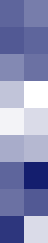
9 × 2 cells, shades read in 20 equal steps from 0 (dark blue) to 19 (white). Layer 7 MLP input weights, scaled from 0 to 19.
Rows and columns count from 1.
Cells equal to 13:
1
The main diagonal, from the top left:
6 6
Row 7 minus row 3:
-3 -7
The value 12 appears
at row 6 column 1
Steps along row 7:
down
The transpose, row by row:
6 5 9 14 18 12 6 7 2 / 8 6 7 19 16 13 0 5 16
